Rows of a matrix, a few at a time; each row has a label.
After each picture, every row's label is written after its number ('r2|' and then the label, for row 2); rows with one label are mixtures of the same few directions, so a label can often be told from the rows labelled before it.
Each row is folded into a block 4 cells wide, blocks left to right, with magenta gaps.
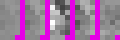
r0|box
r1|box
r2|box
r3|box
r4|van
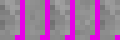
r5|box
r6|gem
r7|box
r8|van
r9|box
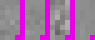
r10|van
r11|van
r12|gem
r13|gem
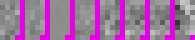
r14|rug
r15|gem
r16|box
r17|van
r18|gem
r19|van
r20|van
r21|box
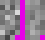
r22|rug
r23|gem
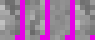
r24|box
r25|gem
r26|rug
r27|box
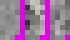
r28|rug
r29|box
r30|gem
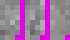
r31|van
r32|gem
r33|box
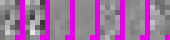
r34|gem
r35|gem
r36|gem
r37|van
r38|rug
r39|gem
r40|box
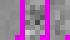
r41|gem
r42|van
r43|gem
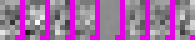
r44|van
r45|van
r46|gem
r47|van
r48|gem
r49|gem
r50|van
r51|gem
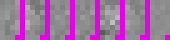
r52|gem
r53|box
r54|rug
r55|rug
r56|van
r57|box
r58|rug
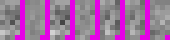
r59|van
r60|gem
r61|van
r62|rug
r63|gem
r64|gem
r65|van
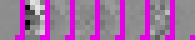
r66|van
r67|box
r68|box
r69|van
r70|box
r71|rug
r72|rug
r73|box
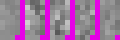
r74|box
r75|box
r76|gem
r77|rug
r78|gem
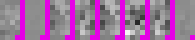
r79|van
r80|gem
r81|box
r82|gem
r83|box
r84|van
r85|gem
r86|gem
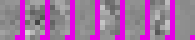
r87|van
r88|van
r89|box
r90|gem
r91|box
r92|van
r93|gem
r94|box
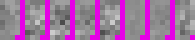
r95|box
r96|van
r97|van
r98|van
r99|van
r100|gem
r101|van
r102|gem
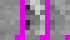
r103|van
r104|box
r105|box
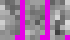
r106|box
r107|van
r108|gem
